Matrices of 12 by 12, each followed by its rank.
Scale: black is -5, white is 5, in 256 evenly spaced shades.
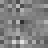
two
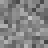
full rank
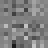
two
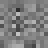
two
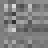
two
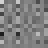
two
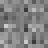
two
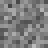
full rank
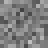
full rank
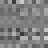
two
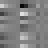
one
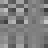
one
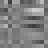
two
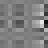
one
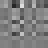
one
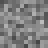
full rank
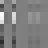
one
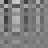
one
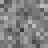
full rank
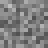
full rank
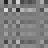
one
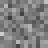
full rank
